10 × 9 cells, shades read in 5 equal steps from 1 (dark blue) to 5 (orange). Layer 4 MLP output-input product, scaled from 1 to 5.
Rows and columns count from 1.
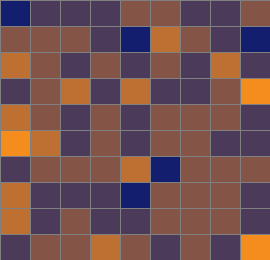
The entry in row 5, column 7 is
3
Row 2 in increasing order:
1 1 2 2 3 3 3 3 4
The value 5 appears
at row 4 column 9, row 6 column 1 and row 10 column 9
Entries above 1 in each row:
8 7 9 9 9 9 8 8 9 9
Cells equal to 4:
11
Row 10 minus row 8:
-2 1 1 2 2 -1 0 -1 3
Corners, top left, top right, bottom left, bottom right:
1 3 2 5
